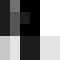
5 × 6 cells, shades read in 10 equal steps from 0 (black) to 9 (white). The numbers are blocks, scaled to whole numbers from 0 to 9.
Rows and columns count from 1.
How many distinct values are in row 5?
3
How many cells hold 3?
2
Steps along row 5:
up down same up same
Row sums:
23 23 22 33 33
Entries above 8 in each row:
2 2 2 0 0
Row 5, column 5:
8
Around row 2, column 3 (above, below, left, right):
0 0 3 0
